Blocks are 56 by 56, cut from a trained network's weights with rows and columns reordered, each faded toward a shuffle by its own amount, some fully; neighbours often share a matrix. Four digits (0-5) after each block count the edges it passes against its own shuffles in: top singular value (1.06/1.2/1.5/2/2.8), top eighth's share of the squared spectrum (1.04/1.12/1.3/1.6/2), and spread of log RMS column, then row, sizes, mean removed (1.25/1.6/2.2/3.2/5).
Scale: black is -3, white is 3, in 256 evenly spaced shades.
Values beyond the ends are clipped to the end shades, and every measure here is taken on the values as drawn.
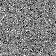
0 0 0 0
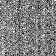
2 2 0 1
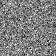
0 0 0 0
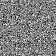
0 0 0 0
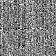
3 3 0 2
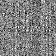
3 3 0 2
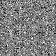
1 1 0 0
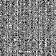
3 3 0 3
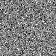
0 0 0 0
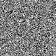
2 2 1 1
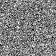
0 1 0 0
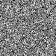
1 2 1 0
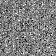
1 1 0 0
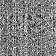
3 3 0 2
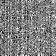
3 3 0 2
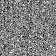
1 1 0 0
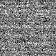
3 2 1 0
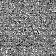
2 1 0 0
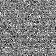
2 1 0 0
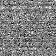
2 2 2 0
